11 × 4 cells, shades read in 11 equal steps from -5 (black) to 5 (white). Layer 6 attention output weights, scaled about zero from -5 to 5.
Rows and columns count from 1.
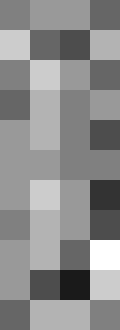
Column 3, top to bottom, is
1 -2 1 0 0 0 1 1 -1 -4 2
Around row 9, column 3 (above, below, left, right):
1 -4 2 5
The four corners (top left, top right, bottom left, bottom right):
0 -1 -1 0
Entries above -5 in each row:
4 4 4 4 4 4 4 4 4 4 4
